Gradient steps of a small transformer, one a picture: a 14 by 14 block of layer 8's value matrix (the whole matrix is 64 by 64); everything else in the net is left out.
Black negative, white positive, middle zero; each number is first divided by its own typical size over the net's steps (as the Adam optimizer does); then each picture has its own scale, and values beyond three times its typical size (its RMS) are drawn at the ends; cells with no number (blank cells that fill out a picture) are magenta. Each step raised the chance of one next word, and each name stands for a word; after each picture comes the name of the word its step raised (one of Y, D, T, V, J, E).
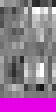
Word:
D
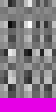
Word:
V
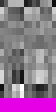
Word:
D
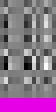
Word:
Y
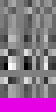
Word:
Y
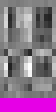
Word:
D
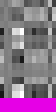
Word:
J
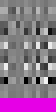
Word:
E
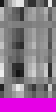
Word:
D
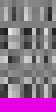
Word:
J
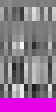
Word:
D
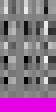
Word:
E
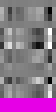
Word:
J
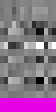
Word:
E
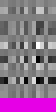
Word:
E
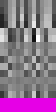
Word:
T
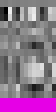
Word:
D
